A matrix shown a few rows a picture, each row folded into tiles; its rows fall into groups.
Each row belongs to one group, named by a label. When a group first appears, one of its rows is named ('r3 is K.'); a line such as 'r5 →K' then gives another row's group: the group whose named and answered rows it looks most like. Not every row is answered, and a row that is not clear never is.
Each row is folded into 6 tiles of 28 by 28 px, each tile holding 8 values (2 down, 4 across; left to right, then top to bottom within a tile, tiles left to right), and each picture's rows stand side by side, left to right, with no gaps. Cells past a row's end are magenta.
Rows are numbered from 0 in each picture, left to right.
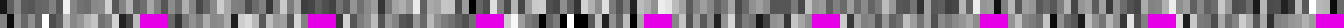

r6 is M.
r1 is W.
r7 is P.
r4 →M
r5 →P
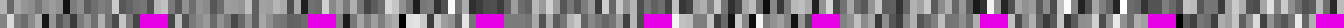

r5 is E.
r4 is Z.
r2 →W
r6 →W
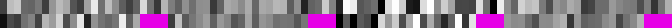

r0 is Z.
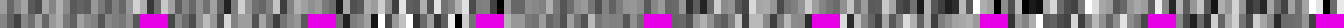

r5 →P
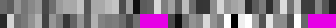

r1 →W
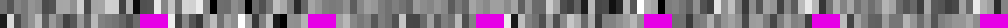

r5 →P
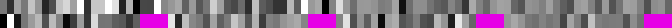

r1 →P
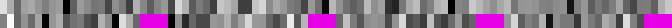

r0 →M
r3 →M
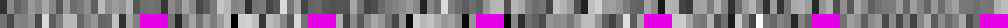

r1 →W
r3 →Z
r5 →M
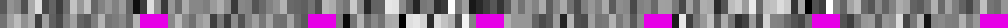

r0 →E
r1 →M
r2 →W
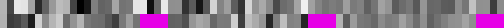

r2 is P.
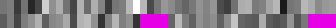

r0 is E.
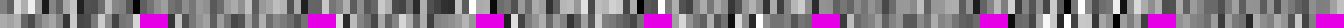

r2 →P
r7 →M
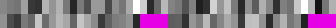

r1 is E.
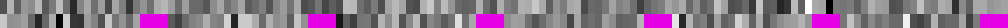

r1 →W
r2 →Z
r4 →P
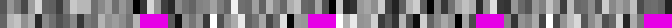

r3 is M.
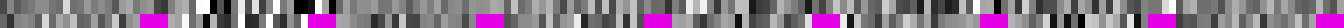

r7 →Z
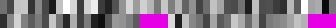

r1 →P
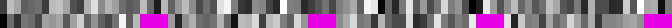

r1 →W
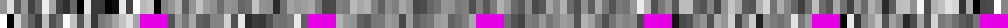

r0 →P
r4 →Z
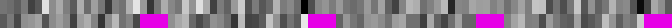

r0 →E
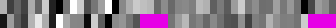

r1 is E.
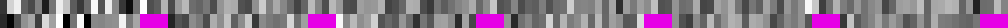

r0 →Z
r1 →Z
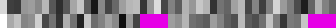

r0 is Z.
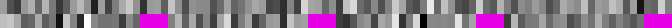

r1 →M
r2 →Z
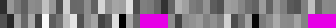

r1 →Z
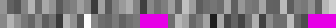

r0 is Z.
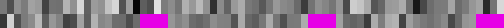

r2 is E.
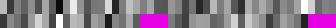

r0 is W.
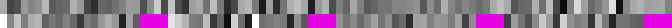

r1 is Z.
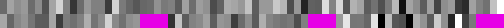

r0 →W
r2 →M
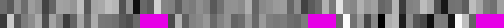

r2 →M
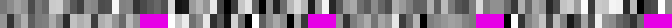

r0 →W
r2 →Z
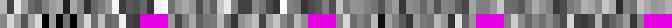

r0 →M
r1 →W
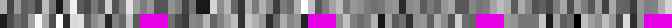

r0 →W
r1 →E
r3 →M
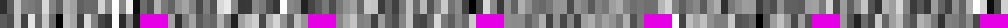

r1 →W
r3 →M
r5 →E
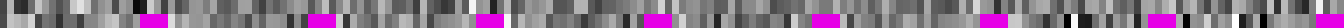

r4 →M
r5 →P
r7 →Z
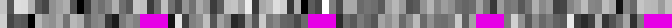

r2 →Z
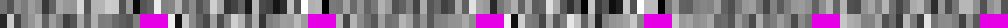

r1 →P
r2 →P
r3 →P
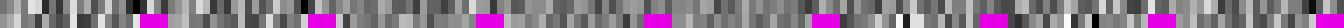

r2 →P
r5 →W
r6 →Z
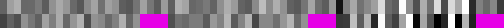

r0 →Z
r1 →Z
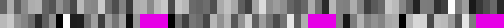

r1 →Z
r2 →W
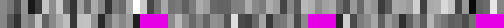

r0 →E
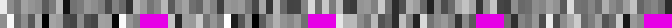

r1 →Z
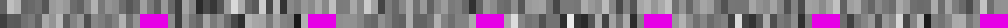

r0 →Z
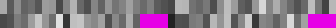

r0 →W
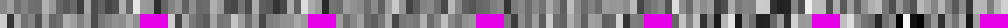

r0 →P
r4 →M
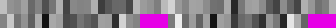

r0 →M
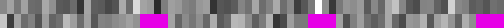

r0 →P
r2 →W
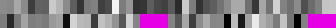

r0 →W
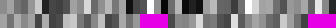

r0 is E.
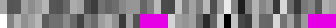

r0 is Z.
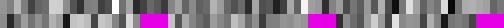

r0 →W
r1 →P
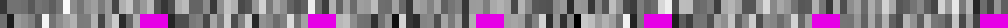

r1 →Z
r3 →M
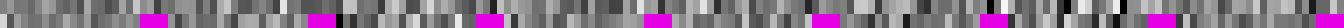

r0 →P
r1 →W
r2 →Z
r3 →P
